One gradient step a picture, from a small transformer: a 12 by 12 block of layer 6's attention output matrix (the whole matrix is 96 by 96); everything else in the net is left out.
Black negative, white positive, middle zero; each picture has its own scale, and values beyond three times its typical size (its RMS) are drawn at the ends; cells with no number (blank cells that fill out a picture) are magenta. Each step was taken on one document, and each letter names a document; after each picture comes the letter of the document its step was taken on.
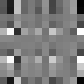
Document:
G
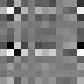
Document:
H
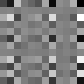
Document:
G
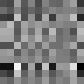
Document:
H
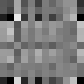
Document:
H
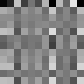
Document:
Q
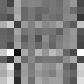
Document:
H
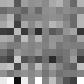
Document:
H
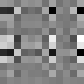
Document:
G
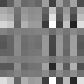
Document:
Q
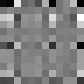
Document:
G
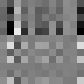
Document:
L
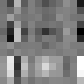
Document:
L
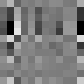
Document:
L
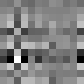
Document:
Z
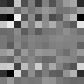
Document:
H
